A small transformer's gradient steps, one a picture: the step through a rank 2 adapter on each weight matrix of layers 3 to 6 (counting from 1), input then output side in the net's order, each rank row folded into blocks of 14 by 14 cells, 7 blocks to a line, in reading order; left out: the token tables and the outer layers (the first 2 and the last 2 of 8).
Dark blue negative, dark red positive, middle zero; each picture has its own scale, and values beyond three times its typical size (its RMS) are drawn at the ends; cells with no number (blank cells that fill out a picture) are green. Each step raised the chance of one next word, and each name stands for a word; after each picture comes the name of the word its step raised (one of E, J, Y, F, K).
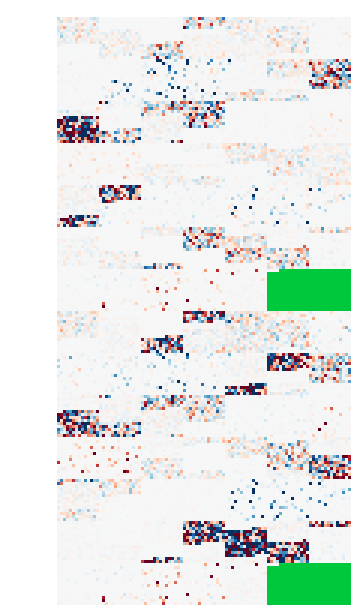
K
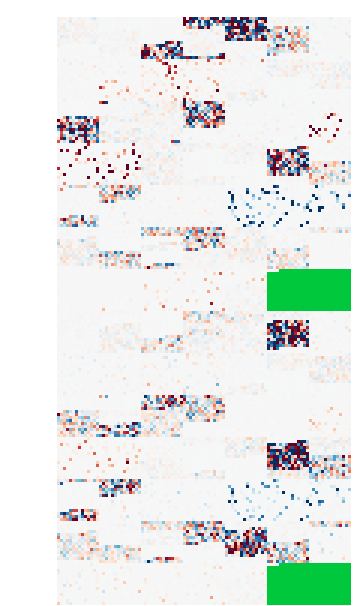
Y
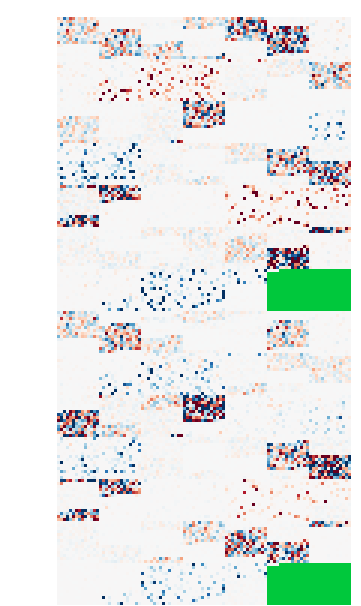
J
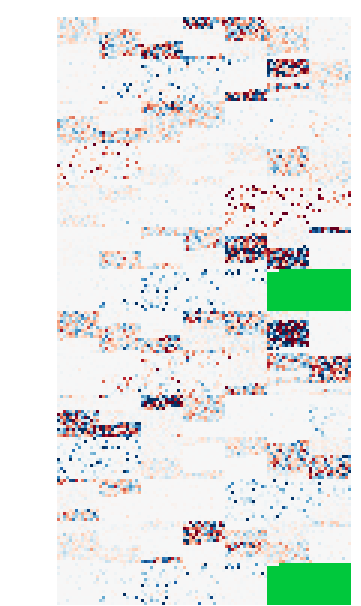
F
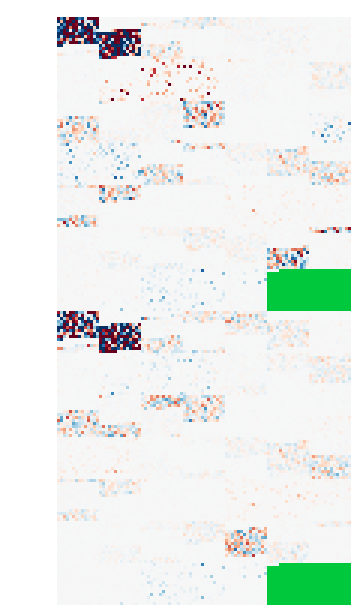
J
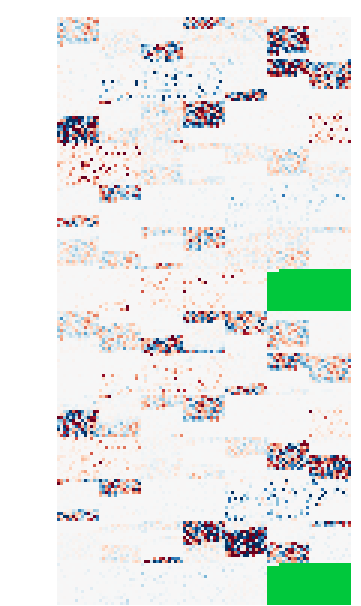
K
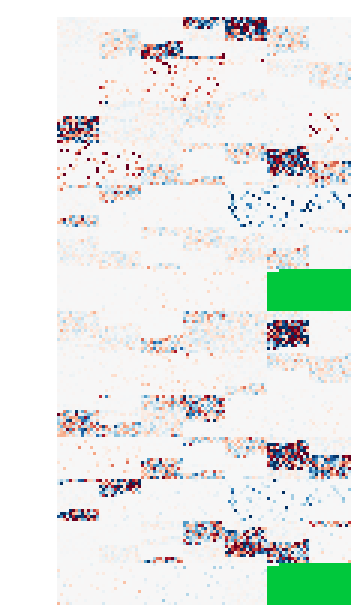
Y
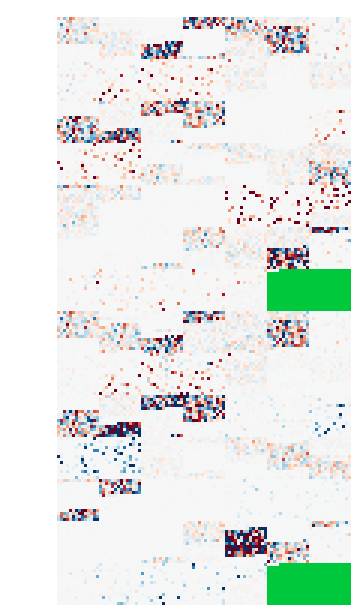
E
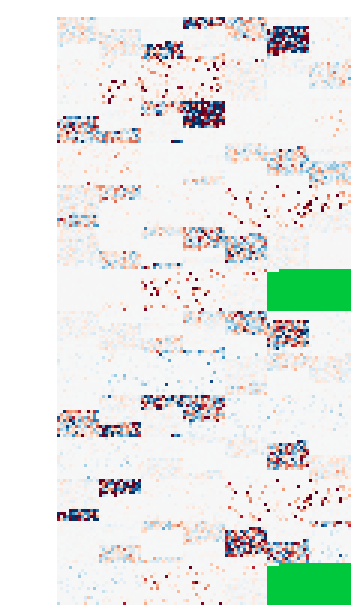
E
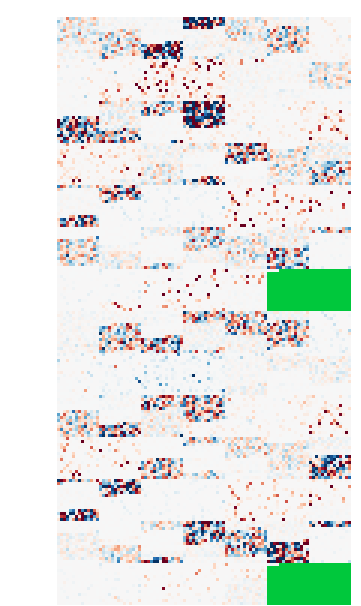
E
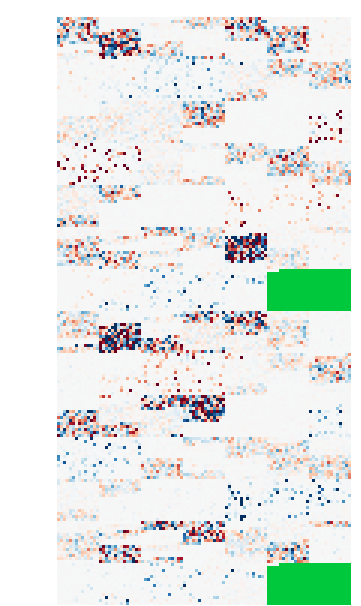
F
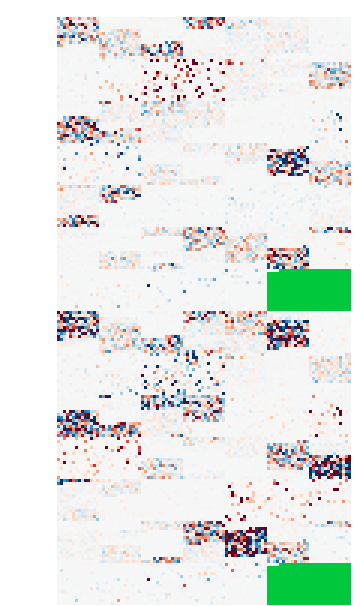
J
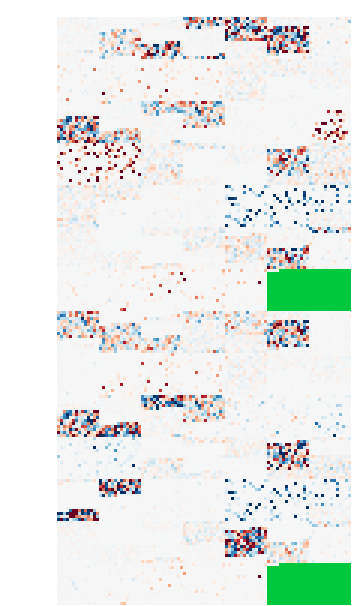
Y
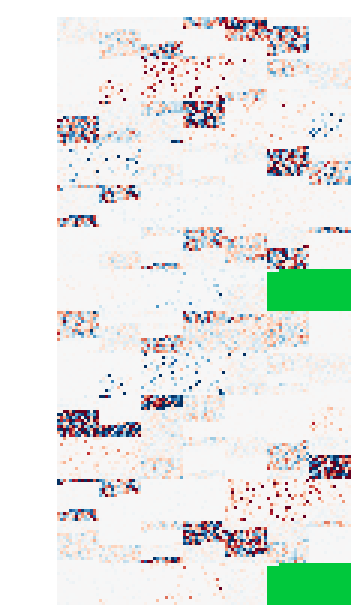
J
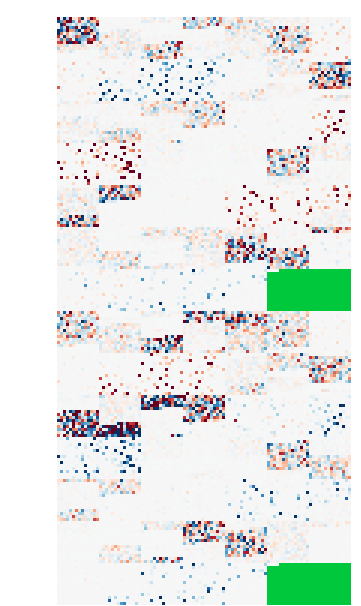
F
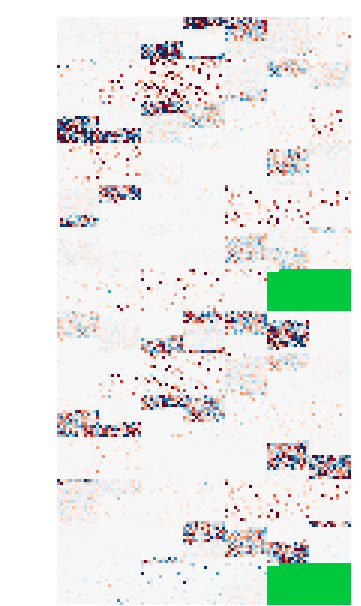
E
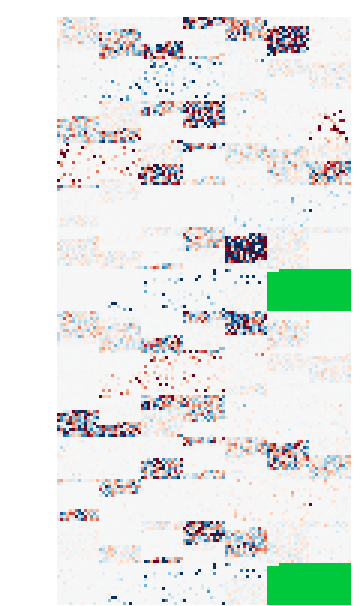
F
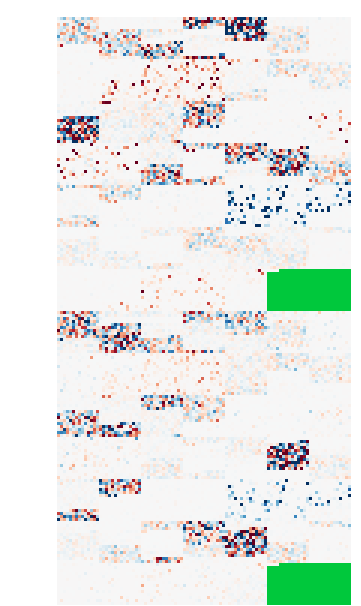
Y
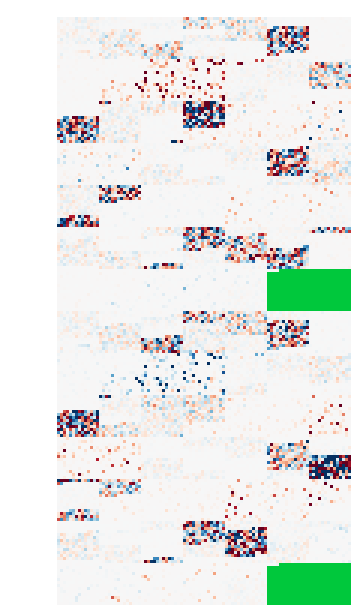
J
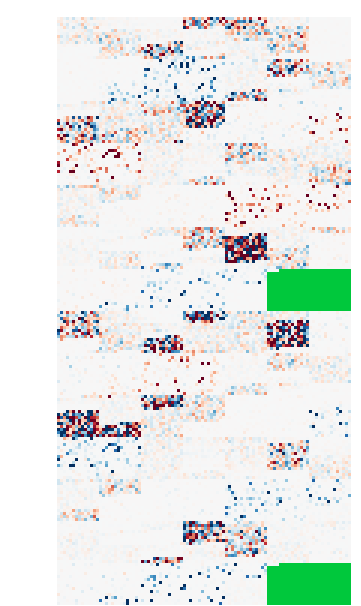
F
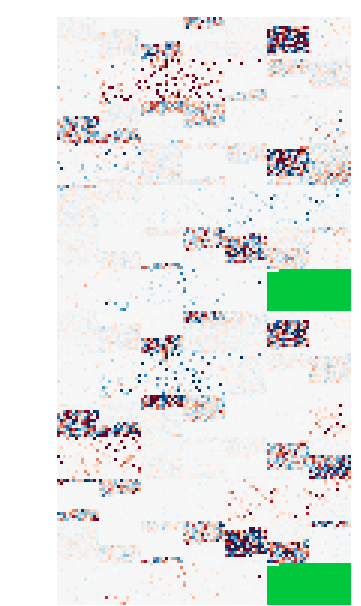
J
